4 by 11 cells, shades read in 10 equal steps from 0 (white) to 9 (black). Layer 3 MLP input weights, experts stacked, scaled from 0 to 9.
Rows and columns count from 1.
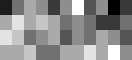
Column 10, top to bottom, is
9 7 4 0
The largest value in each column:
8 5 5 5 7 6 4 6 7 9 7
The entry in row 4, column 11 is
4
